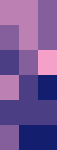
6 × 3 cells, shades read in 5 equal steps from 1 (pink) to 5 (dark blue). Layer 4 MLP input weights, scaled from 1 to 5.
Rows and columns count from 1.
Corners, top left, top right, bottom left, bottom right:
2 3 3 5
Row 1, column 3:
3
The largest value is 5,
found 3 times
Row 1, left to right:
2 2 3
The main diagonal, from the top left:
2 2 1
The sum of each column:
18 20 21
